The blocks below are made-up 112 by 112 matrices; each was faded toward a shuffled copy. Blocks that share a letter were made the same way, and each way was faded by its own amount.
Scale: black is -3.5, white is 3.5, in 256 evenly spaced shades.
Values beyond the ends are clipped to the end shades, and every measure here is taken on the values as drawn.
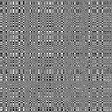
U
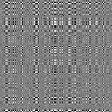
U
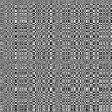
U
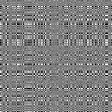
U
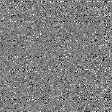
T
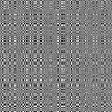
U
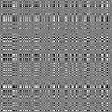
U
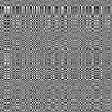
U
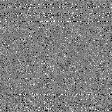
T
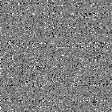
T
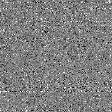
T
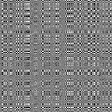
U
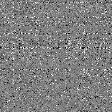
T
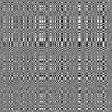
U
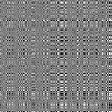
U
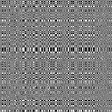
U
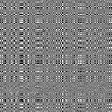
U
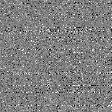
T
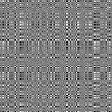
U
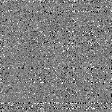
T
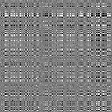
U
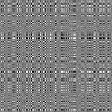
U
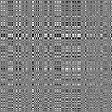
U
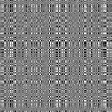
U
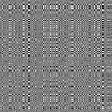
U
